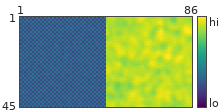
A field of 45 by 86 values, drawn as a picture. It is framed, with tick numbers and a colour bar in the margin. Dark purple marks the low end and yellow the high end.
The table splits into one row of 2 panels. Panel 1,1: low, checkered. Panel 1,2: very high, blotchy, faint in contrast.
